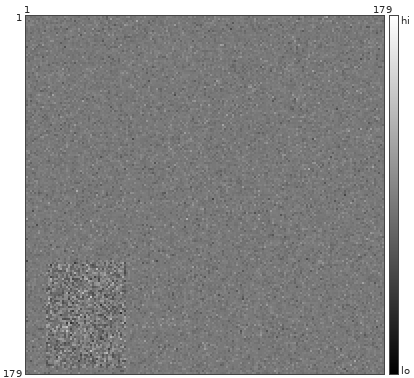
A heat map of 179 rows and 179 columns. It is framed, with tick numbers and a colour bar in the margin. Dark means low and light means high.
Slope: none. Histogram: heavy tails on both sides. Odd patch: rougher, in the bottom left. Roughest part: bottom left.
